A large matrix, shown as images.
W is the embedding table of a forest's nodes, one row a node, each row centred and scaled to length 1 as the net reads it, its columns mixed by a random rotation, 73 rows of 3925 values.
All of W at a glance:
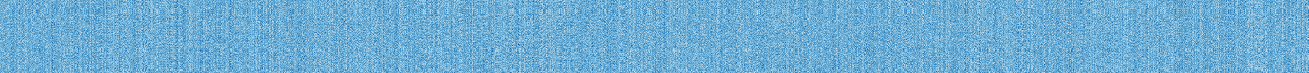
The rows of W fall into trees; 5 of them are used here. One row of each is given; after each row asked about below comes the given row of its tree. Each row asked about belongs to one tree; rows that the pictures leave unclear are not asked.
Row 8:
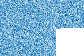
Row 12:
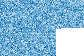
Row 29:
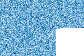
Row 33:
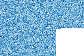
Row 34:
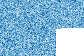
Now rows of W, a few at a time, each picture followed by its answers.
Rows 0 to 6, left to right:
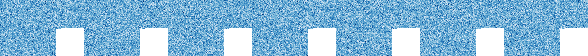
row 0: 12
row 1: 34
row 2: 29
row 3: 12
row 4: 12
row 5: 29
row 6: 34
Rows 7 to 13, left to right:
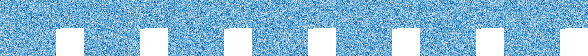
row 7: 29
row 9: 12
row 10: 12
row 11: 12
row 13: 12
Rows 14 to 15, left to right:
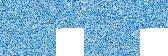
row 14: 34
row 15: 29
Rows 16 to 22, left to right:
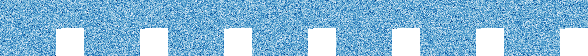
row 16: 12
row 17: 33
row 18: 34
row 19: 34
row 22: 29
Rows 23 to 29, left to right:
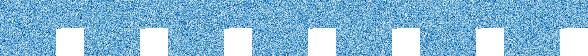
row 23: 12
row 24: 8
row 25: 29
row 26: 34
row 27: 8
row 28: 34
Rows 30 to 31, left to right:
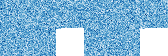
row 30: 12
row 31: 34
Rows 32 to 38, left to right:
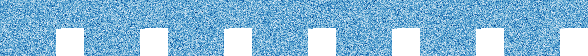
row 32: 8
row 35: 29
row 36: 12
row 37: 29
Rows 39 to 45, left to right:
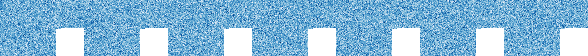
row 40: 33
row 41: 8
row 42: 29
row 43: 12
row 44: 34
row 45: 29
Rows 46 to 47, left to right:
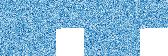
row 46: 12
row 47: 34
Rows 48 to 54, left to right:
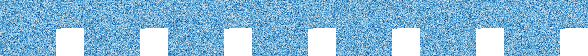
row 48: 33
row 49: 33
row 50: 33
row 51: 33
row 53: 34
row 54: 33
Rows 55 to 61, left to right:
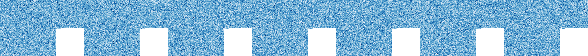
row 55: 29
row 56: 12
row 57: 34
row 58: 8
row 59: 34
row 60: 29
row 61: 34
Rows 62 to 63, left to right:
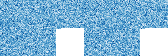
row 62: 33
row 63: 12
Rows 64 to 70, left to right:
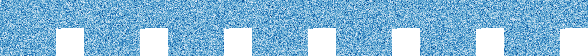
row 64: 34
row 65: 29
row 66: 34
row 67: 29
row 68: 29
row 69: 12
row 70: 12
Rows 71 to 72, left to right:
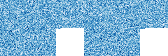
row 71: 34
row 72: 33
